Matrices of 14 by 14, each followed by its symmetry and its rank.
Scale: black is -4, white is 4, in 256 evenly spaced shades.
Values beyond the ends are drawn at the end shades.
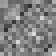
symmetric, full rank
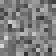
neither, full rank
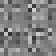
antisymmetric, rank two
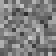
neither, full rank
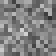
neither, full rank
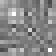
symmetric, rank three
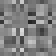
antisymmetric, rank two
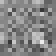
symmetric, rank three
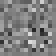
antisymmetric, rank two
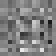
antisymmetric, rank two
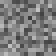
neither, full rank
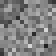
symmetric, full rank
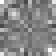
symmetric, rank three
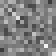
symmetric, full rank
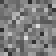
symmetric, full rank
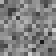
symmetric, full rank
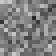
neither, full rank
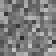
neither, full rank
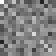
symmetric, rank three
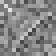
symmetric, full rank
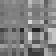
antisymmetric, rank two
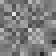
symmetric, rank three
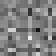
antisymmetric, rank two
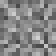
symmetric, rank three
